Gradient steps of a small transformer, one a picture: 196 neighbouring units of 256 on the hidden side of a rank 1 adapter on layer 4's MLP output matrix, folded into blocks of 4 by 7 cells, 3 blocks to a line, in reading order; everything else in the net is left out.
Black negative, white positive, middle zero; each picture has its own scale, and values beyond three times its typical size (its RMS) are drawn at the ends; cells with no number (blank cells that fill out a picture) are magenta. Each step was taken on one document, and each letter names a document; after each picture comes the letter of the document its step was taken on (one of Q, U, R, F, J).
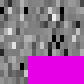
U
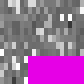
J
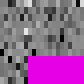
J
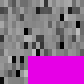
U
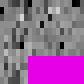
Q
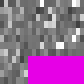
U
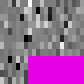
J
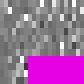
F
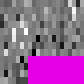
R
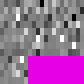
F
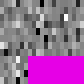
F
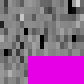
U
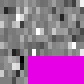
F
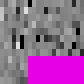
Q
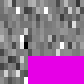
J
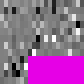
R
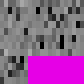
U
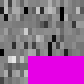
U
